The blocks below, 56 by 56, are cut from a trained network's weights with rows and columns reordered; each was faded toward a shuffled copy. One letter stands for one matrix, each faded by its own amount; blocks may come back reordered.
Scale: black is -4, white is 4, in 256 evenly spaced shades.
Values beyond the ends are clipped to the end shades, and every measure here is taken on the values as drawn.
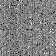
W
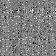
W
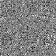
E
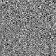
E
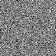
E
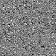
E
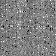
W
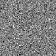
E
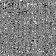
W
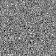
E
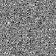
E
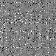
W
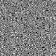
E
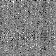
W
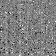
W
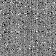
W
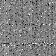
W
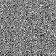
E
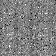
W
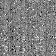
W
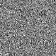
E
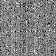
W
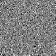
E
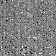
W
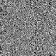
E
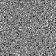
E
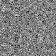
E
